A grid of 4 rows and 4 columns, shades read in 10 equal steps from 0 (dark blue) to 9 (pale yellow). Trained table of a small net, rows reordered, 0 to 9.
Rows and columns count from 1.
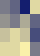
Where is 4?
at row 1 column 1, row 2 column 2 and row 4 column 4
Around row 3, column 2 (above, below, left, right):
4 8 7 7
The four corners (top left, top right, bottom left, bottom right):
4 8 8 4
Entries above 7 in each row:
1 0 1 3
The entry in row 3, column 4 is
2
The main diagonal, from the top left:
4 4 7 4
